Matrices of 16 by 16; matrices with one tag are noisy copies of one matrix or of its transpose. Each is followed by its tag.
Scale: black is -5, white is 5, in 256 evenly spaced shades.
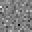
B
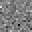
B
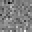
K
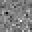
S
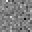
B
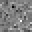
S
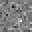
S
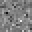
S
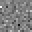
B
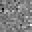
K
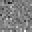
K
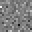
B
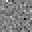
B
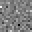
B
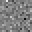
B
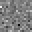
B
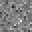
S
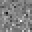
S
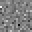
B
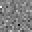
B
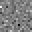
B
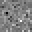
S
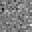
K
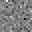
B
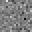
B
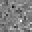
S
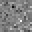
S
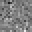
K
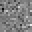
K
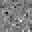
S
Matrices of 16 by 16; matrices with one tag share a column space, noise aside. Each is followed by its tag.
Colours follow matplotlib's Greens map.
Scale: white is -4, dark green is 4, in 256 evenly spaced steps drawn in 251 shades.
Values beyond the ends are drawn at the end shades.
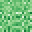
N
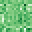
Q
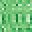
Q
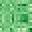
Q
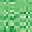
N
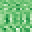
Q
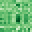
Q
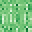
Q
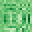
Q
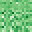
N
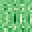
Q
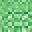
N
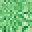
N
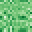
N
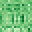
Q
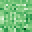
Q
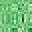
Q
